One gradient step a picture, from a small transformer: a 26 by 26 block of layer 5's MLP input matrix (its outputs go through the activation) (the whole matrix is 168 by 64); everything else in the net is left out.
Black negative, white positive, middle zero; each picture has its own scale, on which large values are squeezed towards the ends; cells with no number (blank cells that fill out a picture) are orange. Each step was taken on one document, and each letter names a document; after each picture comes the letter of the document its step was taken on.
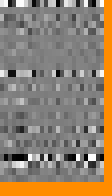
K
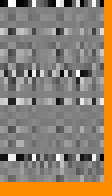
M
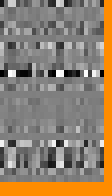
M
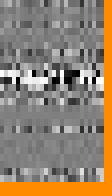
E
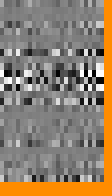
E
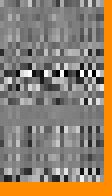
E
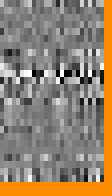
E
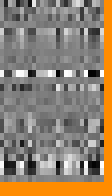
K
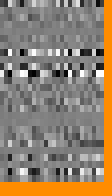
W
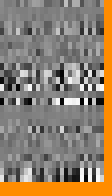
E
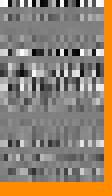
W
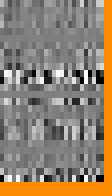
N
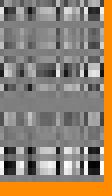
K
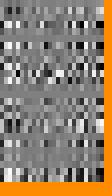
N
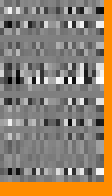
N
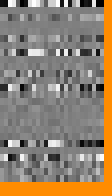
W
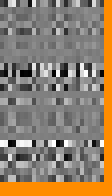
M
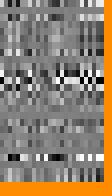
E
